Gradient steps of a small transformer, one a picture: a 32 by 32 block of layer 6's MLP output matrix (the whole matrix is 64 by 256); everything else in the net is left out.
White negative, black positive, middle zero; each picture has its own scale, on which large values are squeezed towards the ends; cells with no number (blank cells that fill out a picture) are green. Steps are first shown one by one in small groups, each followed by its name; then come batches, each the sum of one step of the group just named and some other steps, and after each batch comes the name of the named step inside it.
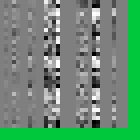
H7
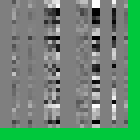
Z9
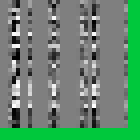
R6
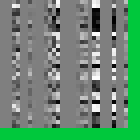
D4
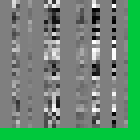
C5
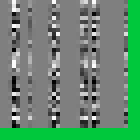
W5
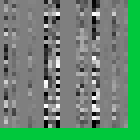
H7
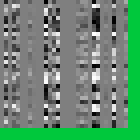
D4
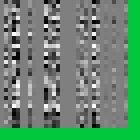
R6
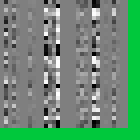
H7
